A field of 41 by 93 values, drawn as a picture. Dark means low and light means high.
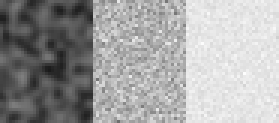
It is made of 1 by 3 panels. Panel 1,1: low, blotchy. Panel 1,2: high, fine-grained. Panel 1,3: very high, fine-grained, faint in contrast.
